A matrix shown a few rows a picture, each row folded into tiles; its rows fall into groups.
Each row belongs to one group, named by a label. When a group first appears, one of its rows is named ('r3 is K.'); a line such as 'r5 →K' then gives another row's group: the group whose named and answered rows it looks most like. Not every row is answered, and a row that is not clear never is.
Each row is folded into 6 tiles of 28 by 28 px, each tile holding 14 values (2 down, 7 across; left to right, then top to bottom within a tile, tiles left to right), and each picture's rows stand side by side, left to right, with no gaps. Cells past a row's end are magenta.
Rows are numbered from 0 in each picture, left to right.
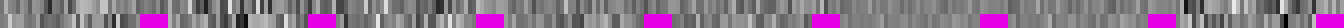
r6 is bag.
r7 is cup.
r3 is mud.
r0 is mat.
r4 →cup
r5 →bag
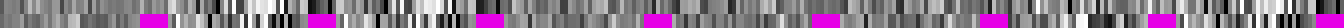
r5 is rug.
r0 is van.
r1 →mat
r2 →mat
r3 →rug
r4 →rug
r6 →van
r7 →mat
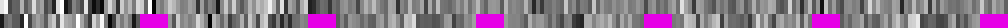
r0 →cup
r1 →mat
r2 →van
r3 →mud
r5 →van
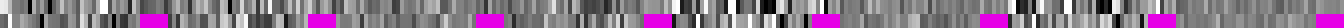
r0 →mat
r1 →van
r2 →rug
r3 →bag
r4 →cup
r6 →cup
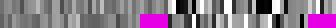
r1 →cup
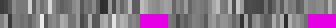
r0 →bag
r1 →bag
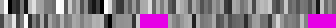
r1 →rug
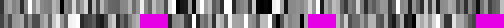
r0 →van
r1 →cup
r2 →mud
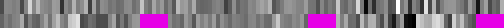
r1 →rug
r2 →mud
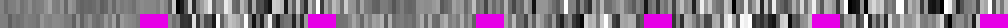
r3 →mud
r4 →van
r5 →cup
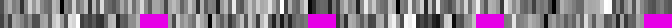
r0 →van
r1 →mat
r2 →van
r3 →mat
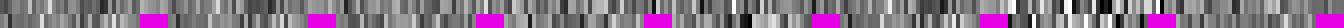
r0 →bag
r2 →cup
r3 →rug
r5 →bag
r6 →cup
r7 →rug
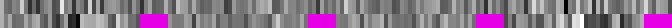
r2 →rug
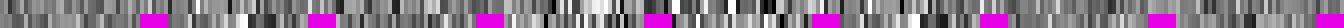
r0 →cup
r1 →van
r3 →mat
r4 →cup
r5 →van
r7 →mud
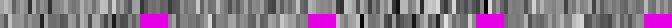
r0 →mat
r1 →bag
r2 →rug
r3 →van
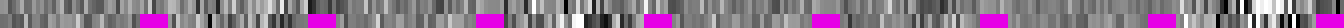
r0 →cup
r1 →mat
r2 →bag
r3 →van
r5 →bag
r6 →mud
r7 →mat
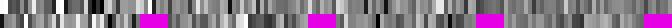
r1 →van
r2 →mat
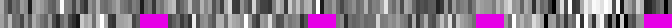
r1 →cup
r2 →bag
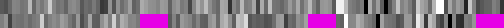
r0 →bag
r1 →van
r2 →mat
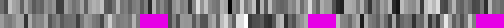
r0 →rug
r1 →van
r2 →rug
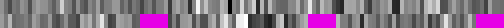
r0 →mud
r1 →van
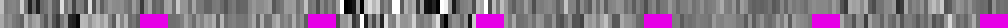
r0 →mud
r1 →rug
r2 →cup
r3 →mud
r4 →bag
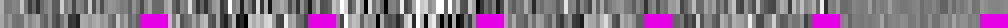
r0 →mud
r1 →mud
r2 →mat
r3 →mud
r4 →cup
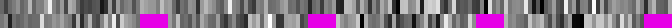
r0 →bag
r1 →mud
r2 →rug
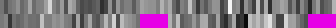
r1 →mud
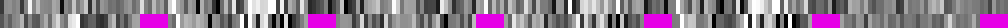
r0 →van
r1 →mat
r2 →cup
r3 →mat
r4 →mat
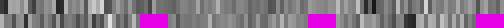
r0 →rug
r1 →bag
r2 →mud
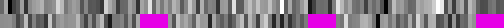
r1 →mat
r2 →mat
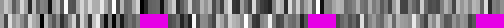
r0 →mat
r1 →cup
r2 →cup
